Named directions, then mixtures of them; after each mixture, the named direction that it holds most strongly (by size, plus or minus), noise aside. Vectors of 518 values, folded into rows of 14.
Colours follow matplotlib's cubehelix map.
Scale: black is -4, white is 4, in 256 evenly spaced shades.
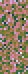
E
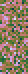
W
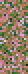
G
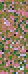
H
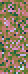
H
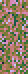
E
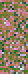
H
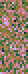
H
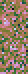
H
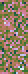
H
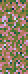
E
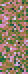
W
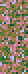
W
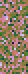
G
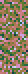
G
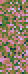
W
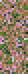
G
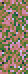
H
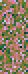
E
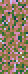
E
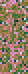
E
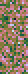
W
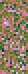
H
